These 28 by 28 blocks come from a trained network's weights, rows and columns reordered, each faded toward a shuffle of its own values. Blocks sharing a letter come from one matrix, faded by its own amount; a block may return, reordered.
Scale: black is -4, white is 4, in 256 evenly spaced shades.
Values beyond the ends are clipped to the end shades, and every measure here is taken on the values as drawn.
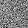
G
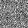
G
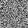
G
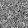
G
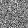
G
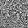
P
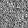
G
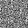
G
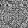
P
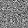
P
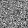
G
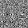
P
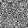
P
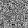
P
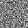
P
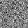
P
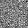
G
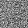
P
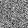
G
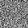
P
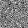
G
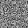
P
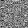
P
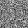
P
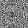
P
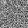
P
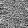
P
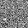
G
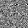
P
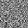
P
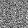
G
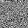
P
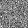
G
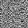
P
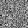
P
